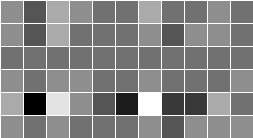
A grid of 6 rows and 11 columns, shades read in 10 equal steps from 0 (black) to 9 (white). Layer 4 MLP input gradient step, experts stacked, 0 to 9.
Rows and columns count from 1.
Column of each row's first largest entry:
3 3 1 1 7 1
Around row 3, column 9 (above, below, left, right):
5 4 4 4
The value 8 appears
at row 5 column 3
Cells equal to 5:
19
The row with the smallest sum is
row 3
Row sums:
50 48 44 49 46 49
